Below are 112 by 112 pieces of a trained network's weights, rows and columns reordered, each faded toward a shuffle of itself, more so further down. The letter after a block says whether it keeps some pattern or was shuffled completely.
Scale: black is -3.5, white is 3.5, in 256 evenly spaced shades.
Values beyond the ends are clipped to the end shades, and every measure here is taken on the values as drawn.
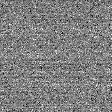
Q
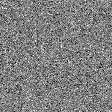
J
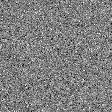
J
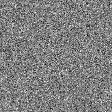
Q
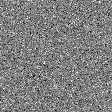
J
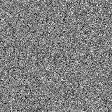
Q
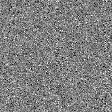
Q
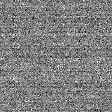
Q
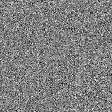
Q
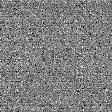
Q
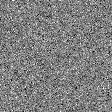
J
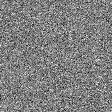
J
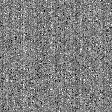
Q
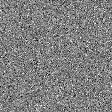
J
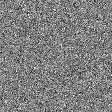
J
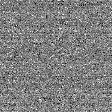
Q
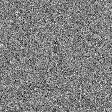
Q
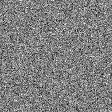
J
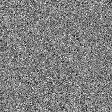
Q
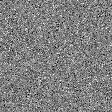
J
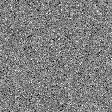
J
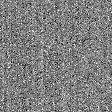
Q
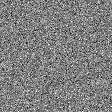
J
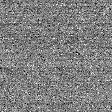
Q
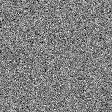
J
